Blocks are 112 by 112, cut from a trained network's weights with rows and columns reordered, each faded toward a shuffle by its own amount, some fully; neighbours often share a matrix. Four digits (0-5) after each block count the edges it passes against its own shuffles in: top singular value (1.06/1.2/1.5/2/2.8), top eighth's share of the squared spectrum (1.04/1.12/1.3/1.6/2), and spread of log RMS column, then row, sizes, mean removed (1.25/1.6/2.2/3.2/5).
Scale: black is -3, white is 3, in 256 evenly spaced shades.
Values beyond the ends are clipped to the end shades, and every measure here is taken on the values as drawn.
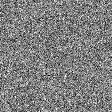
0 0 0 0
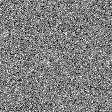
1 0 0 0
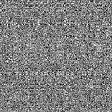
4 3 0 2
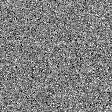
1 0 0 0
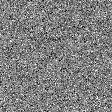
2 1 0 0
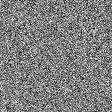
1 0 0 0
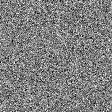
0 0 0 0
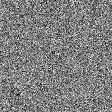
0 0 0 0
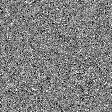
1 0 0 0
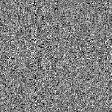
4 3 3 2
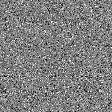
3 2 0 1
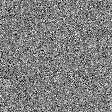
1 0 0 0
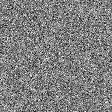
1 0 0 0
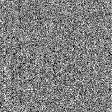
3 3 1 1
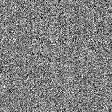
3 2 0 1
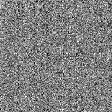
3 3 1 1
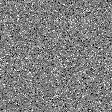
2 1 0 0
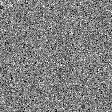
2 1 0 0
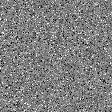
1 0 0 0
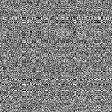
5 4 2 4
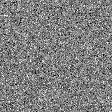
2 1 0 0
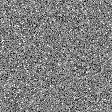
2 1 0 0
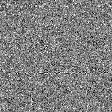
3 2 0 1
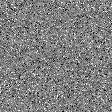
1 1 0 0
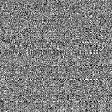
4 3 1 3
